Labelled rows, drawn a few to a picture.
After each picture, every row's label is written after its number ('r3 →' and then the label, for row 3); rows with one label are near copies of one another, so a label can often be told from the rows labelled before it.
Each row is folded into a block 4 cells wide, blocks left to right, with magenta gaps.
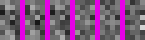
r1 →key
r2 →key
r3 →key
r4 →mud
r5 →mud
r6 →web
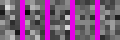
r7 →key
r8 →key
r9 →web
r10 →mud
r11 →mud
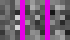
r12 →web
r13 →key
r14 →key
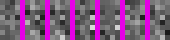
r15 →mud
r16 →key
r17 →key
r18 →web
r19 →web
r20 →mud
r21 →key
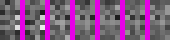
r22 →web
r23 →web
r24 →mud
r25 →mud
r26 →mud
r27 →mud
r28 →mud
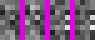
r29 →key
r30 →key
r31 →web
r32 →web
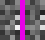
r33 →web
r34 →web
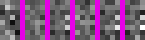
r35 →key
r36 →mud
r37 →web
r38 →mud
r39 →web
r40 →web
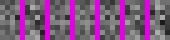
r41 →mud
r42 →key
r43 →mud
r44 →mud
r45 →mud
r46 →key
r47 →key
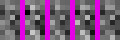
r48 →key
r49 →key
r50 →key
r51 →key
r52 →key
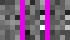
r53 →mud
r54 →web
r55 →web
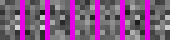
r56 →web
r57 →web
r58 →key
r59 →mud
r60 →mud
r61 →key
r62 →web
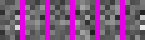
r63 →web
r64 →mud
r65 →mud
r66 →key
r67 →mud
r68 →web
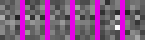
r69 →mud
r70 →mud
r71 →mud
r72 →mud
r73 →web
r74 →key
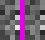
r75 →web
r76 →web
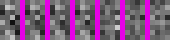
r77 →key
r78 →key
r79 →key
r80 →key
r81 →web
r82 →mud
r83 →mud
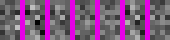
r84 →web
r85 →key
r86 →key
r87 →mud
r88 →mud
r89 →key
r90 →mud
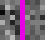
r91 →key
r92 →mud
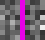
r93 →mud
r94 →web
